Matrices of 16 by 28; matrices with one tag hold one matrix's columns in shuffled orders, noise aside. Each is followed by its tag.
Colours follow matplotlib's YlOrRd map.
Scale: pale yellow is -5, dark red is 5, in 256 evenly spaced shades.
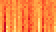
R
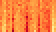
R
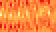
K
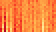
R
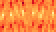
K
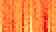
R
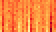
R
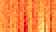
R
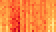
R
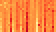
R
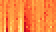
R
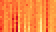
R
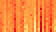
R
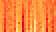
R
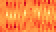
K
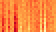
R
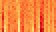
R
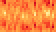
K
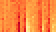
R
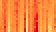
R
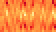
K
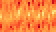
K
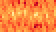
K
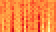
R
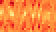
K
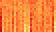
R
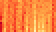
R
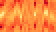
K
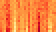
R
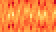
K
